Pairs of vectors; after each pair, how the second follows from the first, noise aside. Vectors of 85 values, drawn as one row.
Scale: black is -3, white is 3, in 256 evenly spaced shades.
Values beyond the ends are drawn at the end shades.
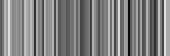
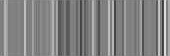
partly zeroed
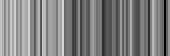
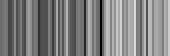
wrapped around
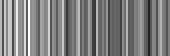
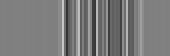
partly zeroed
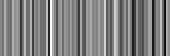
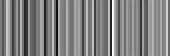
wrapped around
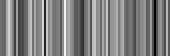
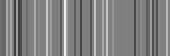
partly zeroed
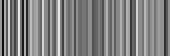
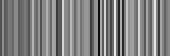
wrapped around
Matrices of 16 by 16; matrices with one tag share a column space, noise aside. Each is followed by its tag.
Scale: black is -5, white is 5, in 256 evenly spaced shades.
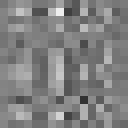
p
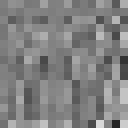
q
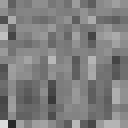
q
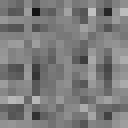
p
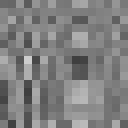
q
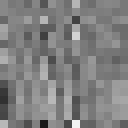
q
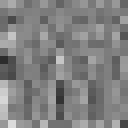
q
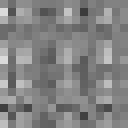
p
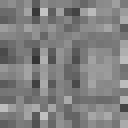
p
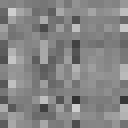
p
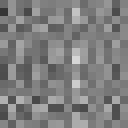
p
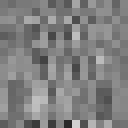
q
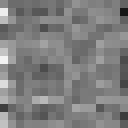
p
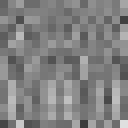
q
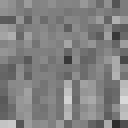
q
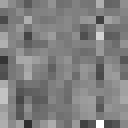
q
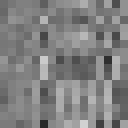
q
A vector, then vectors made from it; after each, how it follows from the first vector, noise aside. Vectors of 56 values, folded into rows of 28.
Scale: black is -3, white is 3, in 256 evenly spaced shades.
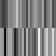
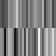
copied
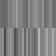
shrunk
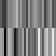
copied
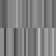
shrunk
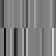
partly zeroed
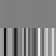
partly zeroed
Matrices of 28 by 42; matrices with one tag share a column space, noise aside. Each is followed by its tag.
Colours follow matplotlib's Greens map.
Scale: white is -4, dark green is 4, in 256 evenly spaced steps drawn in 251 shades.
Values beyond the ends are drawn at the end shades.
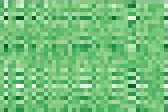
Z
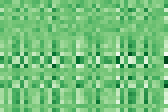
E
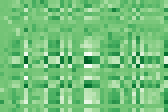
E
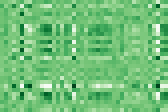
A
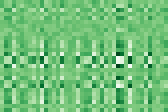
E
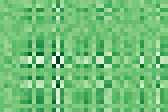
E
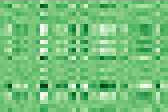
A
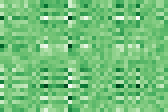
Z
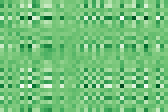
Z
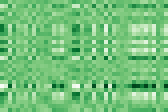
A
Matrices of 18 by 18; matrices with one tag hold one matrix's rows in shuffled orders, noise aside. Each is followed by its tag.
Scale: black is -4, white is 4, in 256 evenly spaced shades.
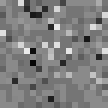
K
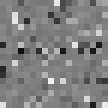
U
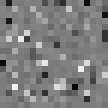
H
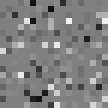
K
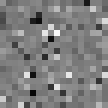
K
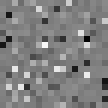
H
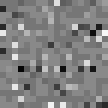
U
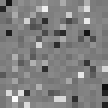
H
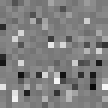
U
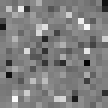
H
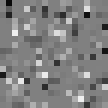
H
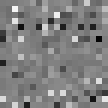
U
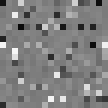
U
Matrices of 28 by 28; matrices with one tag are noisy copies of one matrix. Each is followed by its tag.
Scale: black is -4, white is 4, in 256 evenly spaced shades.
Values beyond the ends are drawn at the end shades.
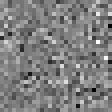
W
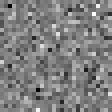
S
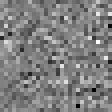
W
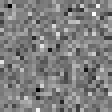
S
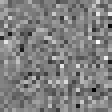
W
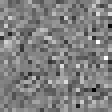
W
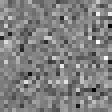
W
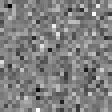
S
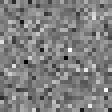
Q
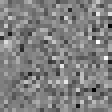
W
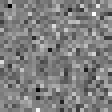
S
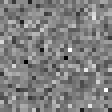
Q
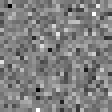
S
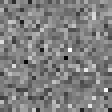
Q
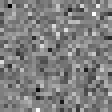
S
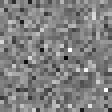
Q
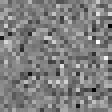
W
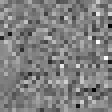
W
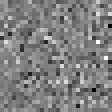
W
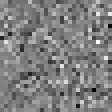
W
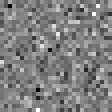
S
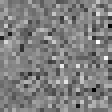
W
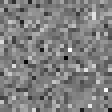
Q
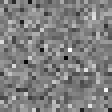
Q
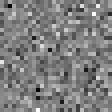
S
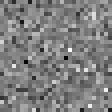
Q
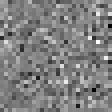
W
